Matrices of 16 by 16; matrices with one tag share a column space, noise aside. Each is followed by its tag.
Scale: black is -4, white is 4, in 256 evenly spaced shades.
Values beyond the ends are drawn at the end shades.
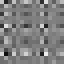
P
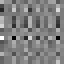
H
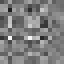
H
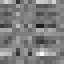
P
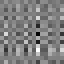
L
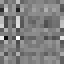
H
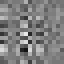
L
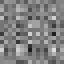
L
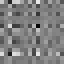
P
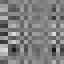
L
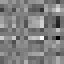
H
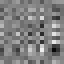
L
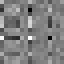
H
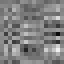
L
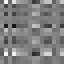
P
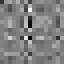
H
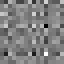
P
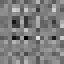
H
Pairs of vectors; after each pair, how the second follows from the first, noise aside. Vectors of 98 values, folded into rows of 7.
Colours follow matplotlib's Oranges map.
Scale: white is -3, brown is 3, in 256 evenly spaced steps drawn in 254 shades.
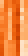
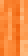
shrunk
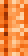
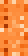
partly zeroed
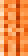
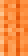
shrunk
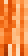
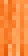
shrunk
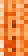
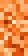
shuffled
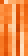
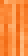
shrunk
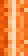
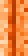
negated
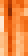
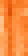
shrunk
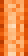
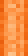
shrunk
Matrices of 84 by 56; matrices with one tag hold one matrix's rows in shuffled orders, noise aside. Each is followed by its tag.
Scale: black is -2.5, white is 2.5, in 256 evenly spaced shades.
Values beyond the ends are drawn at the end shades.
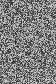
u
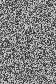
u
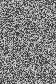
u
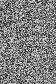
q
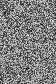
q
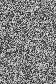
q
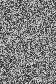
q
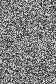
u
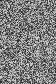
q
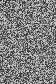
q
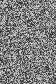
q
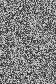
q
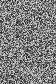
u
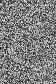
q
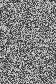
q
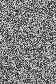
u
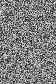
u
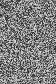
q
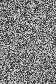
q
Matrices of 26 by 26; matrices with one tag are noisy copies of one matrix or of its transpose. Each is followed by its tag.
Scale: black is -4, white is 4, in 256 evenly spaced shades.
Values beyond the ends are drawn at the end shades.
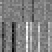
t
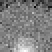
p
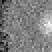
p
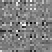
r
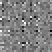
r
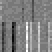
t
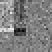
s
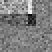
s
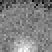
p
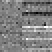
t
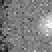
p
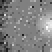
p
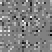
r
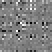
r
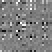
r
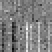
t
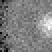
p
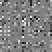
r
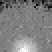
p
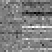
t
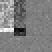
s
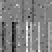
t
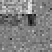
s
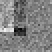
s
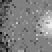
p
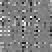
r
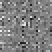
r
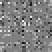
r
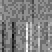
t
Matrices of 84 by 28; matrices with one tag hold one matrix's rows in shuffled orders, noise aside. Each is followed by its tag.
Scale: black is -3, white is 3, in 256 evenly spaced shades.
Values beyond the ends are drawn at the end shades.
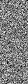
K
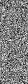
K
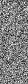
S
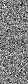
K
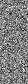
K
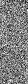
K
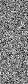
S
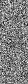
K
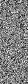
S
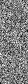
K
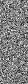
S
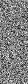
S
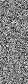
S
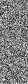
K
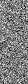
K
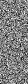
S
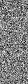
K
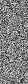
S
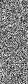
K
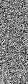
K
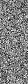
S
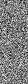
K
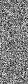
K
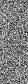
K
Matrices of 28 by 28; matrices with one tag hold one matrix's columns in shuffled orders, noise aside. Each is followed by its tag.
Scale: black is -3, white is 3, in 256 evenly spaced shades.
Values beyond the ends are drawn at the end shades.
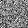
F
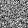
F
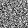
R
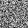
F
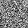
R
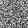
F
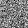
F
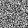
R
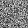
R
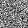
R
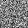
F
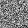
R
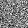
R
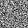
R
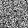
F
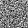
F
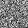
F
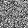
F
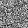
R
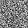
R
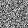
R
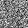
F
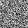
R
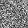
R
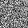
F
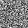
R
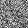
F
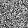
R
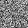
F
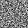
R
